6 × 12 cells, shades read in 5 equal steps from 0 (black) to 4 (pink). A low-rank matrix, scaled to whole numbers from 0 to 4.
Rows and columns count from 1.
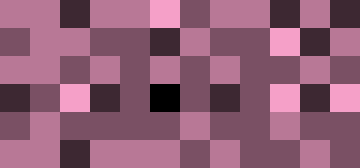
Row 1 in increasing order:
1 1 1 2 3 3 3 3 3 3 3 4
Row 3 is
3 3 2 3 2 3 2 3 2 2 3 2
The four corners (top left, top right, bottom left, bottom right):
3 1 3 2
